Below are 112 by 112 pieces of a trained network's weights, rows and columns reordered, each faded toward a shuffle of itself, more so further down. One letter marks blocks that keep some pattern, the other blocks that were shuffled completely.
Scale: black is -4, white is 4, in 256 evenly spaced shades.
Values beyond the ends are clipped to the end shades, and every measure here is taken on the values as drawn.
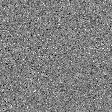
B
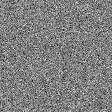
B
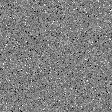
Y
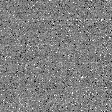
B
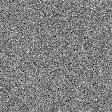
Y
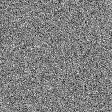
B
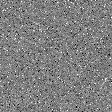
Y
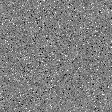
Y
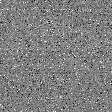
B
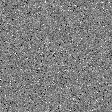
Y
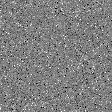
Y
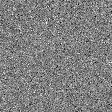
Y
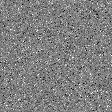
Y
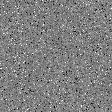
Y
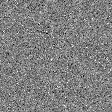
Y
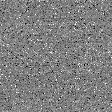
B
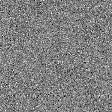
B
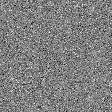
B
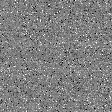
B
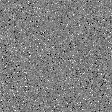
Y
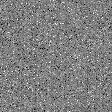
B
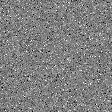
Y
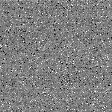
B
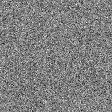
B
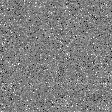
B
